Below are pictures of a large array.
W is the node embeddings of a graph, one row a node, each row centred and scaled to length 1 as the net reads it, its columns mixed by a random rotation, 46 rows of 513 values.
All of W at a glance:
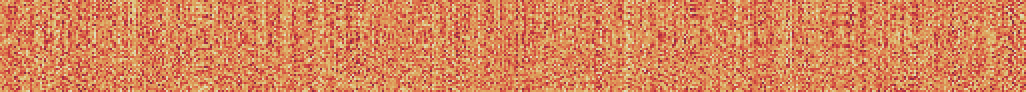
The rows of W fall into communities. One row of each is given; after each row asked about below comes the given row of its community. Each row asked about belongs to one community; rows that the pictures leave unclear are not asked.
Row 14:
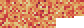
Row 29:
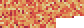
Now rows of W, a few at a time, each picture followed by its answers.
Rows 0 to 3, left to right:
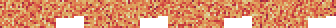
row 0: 29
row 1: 14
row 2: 29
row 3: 14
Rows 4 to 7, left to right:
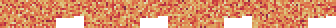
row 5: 29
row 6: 14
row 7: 14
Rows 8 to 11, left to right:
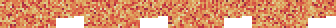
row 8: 29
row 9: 29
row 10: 14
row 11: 14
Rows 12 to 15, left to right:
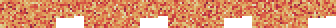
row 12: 14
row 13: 29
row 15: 29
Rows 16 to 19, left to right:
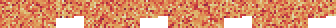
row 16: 29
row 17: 29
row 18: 29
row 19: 29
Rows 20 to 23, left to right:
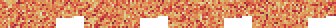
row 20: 29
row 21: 29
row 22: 14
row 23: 14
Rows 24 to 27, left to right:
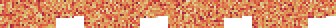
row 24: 29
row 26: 14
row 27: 29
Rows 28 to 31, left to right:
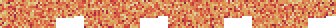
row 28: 14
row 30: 29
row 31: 29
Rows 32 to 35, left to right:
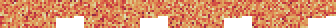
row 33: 29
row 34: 14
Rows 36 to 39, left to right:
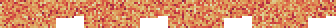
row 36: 29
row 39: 14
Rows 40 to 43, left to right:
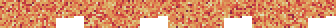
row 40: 29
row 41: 14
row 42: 14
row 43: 14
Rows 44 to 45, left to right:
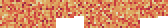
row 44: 29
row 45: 14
